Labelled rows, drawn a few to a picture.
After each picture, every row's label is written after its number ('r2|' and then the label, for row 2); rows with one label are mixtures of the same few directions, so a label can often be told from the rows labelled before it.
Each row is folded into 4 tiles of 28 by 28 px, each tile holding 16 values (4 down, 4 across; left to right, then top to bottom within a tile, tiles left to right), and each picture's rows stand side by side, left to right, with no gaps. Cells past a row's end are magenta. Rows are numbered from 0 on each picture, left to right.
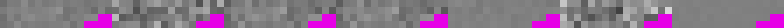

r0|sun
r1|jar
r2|sun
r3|sun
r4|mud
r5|sun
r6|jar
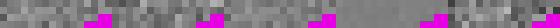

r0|jar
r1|mud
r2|jar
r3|sun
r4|sun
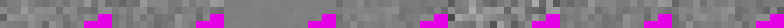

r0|jar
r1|mud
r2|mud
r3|sun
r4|jar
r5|mud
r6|sun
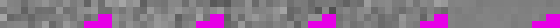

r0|jar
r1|mud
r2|sun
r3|mud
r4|mud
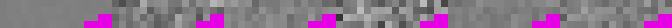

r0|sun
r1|mud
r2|mud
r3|jar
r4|mud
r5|jar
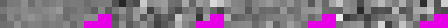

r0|sun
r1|mud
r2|jar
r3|jar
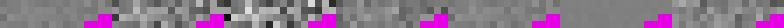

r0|jar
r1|jar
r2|jar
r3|sun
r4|jar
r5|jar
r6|mud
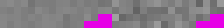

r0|mud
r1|jar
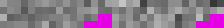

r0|jar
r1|mud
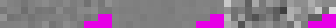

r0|jar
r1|sun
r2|sun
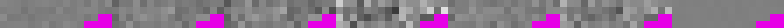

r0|jar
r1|sun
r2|sun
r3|sun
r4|jar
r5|sun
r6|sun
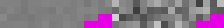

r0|jar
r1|jar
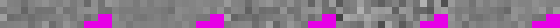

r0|jar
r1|sun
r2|jar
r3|jar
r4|sun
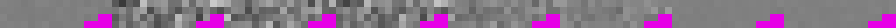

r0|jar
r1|mud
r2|jar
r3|mud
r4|jar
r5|sun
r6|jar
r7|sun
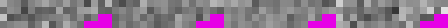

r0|jar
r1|mud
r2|mud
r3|sun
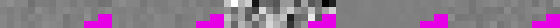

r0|mud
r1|mud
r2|mud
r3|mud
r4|jar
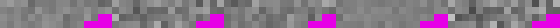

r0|mud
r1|jar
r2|mud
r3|jar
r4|jar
